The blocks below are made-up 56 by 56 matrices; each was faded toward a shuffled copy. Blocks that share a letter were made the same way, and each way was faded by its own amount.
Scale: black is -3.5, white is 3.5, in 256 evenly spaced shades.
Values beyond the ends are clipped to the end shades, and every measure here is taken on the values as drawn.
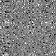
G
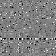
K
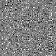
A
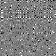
K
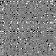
K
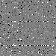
K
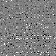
K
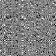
G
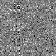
A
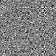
A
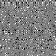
K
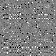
K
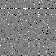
K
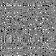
K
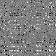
K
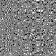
G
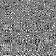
G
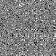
A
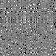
K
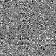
A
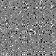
G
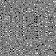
G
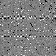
K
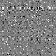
K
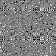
G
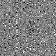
A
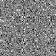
A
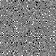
G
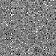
A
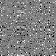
G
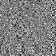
A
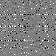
K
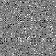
G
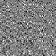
G
